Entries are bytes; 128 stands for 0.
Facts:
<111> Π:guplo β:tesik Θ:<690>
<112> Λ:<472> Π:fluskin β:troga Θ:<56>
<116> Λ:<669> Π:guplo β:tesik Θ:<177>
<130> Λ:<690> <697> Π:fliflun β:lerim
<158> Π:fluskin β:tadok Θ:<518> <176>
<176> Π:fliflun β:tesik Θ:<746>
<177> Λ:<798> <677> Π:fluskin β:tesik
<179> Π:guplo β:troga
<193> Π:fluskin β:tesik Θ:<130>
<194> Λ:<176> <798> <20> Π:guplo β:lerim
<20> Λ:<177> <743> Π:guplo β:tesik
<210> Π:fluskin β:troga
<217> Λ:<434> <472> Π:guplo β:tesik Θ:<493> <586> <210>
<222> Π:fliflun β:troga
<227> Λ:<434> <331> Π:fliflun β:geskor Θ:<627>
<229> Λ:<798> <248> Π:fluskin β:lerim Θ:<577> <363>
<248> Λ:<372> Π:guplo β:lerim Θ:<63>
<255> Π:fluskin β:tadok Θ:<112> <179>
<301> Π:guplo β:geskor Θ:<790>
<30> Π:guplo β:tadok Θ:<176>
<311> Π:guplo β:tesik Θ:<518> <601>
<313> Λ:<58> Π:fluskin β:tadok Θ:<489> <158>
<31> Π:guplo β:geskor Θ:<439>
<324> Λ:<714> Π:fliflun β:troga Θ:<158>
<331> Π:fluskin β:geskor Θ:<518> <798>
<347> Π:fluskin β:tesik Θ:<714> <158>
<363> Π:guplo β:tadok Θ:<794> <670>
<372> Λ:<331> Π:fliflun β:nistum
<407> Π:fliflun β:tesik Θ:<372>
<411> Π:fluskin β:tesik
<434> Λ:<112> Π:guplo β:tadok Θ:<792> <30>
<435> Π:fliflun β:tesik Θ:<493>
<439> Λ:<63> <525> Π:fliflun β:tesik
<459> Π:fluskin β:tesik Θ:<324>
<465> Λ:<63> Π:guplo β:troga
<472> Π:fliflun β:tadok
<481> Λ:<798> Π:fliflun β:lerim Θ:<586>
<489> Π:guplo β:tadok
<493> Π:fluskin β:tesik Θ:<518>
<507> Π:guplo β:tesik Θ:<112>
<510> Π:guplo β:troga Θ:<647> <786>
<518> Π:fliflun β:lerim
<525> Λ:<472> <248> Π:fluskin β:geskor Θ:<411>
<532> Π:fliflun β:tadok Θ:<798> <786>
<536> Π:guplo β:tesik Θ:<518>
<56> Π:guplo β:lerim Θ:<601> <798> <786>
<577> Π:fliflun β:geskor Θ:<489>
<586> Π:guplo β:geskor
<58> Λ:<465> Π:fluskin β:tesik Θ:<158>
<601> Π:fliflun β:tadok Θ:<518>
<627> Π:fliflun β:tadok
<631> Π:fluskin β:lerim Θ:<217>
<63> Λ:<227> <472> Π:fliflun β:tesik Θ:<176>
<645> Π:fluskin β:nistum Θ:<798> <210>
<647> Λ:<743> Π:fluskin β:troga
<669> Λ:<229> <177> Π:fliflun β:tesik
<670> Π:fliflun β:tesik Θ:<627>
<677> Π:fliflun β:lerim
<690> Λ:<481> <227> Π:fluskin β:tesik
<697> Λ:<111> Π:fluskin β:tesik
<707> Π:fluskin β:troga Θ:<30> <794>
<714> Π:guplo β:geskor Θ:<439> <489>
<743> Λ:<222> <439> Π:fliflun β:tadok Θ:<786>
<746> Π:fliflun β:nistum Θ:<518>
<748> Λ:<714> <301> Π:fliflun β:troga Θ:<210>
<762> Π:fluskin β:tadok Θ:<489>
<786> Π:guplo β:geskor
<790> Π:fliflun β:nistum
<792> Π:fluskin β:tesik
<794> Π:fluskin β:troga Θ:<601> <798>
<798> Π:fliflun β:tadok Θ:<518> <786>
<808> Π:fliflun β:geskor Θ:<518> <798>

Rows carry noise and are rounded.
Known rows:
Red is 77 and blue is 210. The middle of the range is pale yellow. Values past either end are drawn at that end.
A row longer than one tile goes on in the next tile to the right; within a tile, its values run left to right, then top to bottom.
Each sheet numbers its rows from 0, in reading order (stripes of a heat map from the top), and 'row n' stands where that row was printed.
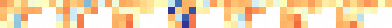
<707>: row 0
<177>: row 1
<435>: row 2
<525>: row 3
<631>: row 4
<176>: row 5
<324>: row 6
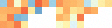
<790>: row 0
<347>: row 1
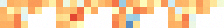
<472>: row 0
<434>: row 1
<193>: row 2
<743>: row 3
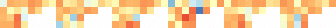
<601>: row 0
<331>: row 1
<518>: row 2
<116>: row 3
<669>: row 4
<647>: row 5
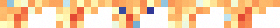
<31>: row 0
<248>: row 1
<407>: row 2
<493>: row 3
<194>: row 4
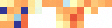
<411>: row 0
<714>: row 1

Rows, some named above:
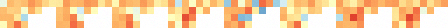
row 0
<577>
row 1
<439>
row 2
<670>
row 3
<248>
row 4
<790>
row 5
<808>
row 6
<489>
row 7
<217>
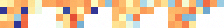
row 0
<411>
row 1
<407>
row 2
<645>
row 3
<790>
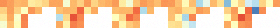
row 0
<792>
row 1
<56>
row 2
<465>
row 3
<645>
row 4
<116>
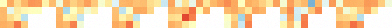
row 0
<222>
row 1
<748>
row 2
<481>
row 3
<434>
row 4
<647>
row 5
<177>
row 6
<677>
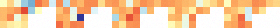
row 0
<301>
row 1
<130>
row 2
<179>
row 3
<697>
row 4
<627>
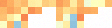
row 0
<158>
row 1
<707>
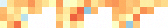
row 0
<227>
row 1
<510>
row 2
<158>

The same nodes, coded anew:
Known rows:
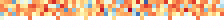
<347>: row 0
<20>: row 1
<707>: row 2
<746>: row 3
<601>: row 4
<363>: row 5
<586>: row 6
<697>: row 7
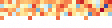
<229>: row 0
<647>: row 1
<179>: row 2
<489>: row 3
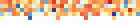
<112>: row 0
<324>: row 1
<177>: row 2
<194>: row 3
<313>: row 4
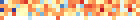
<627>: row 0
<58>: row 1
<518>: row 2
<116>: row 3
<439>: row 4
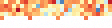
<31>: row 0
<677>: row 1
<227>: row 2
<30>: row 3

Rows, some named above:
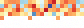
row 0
<645>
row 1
<489>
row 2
<645>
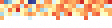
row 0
<577>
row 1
<670>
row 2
<194>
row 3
<194>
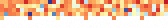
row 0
<56>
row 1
<158>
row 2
<510>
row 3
<20>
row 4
<472>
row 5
<434>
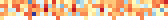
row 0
<669>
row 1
<217>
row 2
<493>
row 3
<435>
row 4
<193>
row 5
<481>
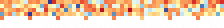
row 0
<525>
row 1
<158>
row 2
<210>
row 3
<714>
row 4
<331>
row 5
<748>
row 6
<481>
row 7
<518>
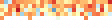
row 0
<808>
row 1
<222>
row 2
<407>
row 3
<434>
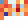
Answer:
<217>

